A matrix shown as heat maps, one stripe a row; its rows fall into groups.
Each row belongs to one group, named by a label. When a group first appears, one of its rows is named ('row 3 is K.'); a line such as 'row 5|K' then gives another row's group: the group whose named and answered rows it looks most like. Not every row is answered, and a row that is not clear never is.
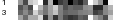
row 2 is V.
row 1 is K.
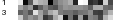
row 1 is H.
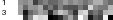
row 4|H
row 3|H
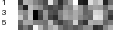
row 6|V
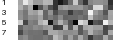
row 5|H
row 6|K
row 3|K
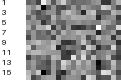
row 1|V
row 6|K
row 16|H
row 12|K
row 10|H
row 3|H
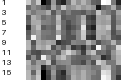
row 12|V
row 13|K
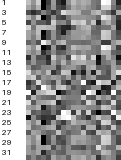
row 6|H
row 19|H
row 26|H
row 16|H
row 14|H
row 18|V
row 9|V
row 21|H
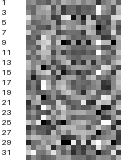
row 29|K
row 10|V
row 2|K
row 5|H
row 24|V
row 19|H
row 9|K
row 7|H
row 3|K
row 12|V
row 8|V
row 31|H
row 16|H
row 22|V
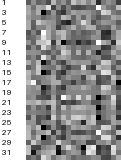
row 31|H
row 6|H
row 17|H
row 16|H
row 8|V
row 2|K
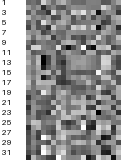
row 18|K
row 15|K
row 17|H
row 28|V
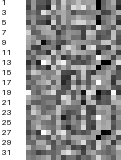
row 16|K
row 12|K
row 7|H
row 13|V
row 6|K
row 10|H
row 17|K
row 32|K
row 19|H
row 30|K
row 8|H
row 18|K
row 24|K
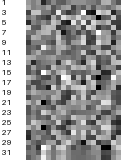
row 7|K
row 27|K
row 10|V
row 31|V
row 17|H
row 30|V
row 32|V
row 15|V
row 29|H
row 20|K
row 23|V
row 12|H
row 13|H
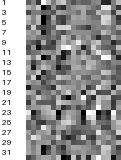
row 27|K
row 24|H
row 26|V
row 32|K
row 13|H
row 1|V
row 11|K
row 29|K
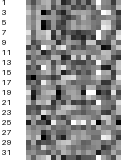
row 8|K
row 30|V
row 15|K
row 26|K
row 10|V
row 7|K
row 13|K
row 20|H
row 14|V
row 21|K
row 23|V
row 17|V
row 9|H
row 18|H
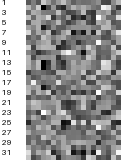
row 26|K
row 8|V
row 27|H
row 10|H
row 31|K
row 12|H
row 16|H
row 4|K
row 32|H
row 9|K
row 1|V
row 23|V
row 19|K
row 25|K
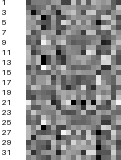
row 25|V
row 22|H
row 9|V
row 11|H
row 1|K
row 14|V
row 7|H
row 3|H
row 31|H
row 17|K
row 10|H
